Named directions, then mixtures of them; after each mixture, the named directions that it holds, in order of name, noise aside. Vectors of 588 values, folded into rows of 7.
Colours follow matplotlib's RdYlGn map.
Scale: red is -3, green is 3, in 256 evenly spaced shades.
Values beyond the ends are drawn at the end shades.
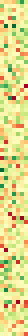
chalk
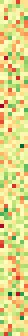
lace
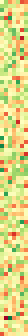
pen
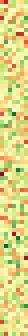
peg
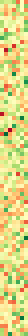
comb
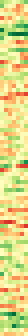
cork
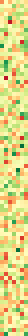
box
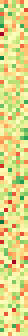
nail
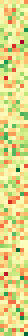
box, comb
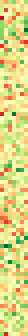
comb, cork, peg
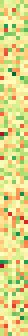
chalk, comb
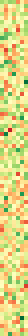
comb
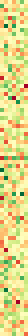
chalk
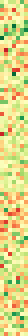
chalk, comb, cork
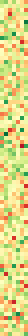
comb, pen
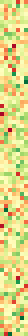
comb, lace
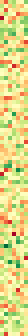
cork, peg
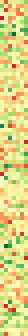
chalk, cork, peg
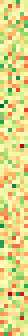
lace
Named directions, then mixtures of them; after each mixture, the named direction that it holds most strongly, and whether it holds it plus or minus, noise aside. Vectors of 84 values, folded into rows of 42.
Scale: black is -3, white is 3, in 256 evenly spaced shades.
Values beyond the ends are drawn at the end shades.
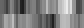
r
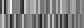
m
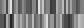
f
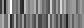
m, plus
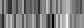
m, minus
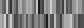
f, minus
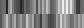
r, plus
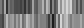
r, plus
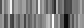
r, minus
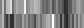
r, minus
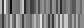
m, minus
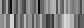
f, minus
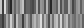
m, minus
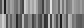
m, plus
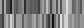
m, minus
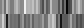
r, minus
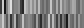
m, plus
